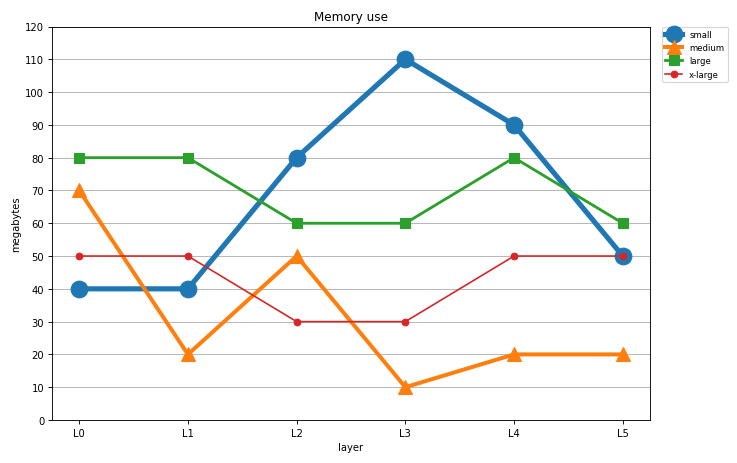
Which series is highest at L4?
small
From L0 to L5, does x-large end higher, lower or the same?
the same
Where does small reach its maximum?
L3
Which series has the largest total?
large
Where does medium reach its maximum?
L0
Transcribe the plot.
Title: Memory use
x-axis: layer, ticks L0 L1 L2 L3 L4 L5
y-axis: megabytes, ticks 0 10 20 30 40 50 60 70 80 90 100 110 120
Legend: small, medium, large, x-large
Values:
small: 40 40 80 110 90 50
medium: 70 20 50 10 20 20
large: 80 80 60 60 80 60
x-large: 50 50 30 30 50 50
